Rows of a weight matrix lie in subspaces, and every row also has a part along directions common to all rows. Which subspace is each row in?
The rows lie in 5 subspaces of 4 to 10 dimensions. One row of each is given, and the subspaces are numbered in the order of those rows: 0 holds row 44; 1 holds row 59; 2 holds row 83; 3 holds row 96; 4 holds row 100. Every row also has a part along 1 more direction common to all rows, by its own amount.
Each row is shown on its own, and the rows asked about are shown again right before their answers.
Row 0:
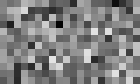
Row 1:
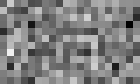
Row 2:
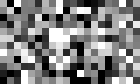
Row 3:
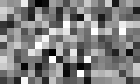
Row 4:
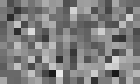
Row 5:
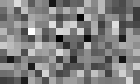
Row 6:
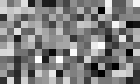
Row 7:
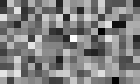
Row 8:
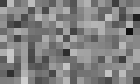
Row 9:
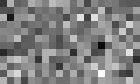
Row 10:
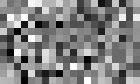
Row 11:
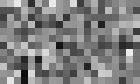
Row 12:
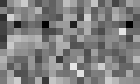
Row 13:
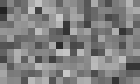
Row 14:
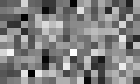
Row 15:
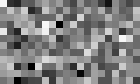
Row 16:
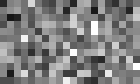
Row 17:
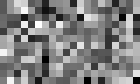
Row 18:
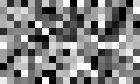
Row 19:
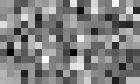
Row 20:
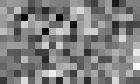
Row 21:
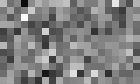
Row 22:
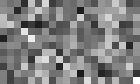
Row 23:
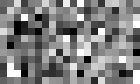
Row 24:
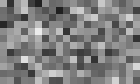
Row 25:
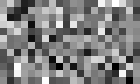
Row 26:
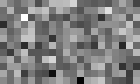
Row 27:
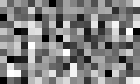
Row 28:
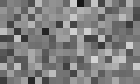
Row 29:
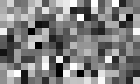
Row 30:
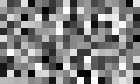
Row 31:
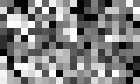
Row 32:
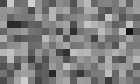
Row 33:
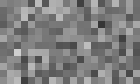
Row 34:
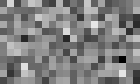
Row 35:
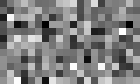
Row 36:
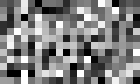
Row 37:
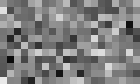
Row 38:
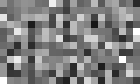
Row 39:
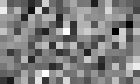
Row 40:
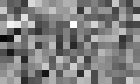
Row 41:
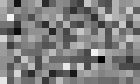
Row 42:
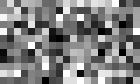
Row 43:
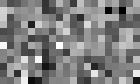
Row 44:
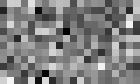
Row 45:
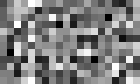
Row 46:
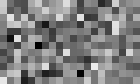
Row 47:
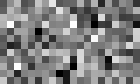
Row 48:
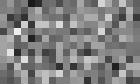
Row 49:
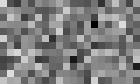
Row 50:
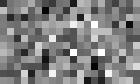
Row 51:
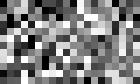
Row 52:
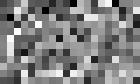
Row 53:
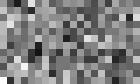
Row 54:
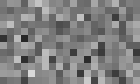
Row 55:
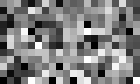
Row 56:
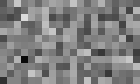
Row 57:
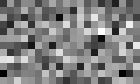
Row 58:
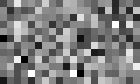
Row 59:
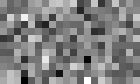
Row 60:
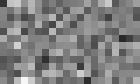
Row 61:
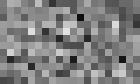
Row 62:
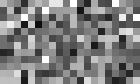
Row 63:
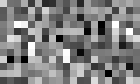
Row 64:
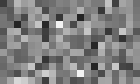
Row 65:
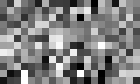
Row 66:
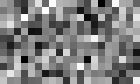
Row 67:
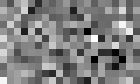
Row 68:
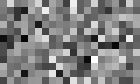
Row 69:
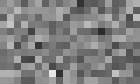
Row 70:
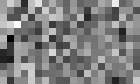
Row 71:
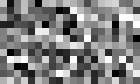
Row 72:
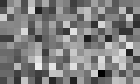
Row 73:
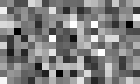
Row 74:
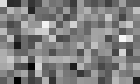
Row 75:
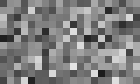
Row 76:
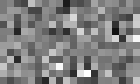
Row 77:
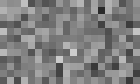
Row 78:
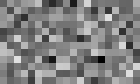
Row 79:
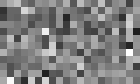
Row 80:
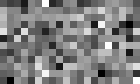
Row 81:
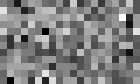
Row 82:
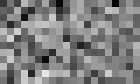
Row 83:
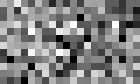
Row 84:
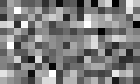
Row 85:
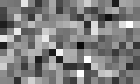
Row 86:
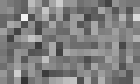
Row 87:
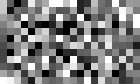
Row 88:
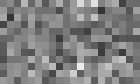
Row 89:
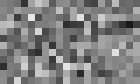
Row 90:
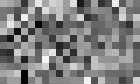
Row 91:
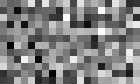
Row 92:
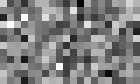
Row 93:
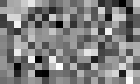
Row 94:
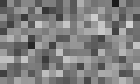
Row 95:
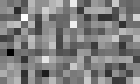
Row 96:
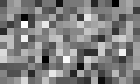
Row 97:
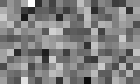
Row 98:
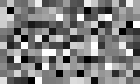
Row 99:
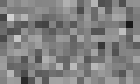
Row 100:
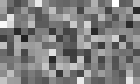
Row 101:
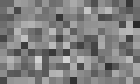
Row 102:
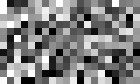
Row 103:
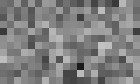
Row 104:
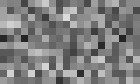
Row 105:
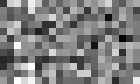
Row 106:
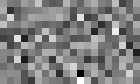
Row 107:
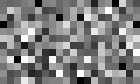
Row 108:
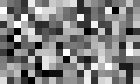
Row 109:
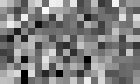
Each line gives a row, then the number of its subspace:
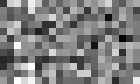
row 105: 1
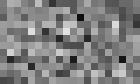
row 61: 2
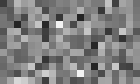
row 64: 1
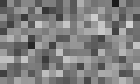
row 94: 3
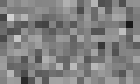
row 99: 1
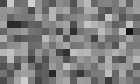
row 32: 2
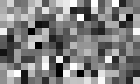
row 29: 3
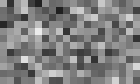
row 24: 2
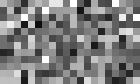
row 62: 4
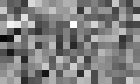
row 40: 4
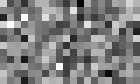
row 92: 3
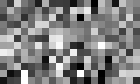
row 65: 3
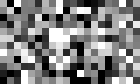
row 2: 3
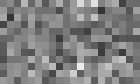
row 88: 3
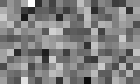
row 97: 0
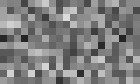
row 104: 4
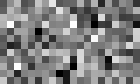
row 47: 2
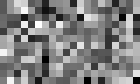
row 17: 0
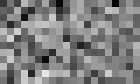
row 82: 0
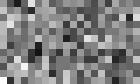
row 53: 0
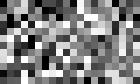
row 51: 3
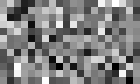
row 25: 1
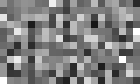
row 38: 2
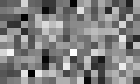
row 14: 4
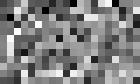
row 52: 3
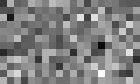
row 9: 3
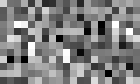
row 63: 2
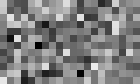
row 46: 4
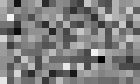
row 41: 4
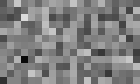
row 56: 4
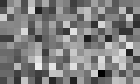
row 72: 0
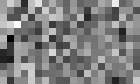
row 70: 1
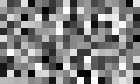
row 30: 4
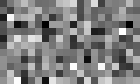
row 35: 1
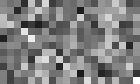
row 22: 0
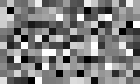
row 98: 4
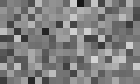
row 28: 0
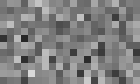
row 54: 4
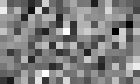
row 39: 0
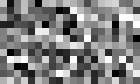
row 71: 2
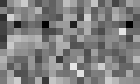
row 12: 1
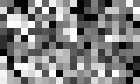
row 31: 2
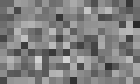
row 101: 4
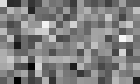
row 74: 1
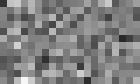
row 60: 1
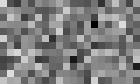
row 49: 4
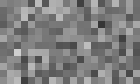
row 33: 0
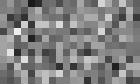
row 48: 1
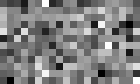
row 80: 0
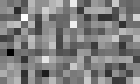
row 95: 4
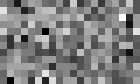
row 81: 0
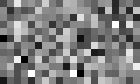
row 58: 4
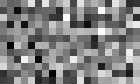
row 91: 3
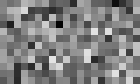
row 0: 1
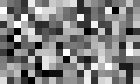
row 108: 4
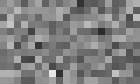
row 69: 3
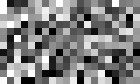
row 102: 0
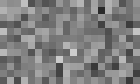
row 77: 3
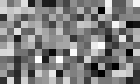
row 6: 3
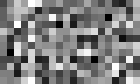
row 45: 1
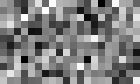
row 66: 2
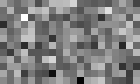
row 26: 4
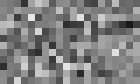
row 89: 0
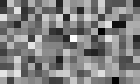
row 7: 3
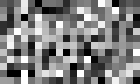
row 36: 2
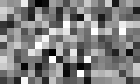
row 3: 0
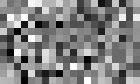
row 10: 1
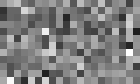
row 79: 0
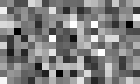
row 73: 4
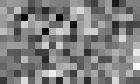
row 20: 0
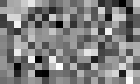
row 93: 1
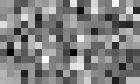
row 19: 4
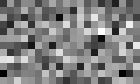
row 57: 3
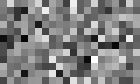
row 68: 0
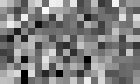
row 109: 0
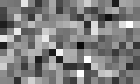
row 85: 0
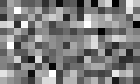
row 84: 3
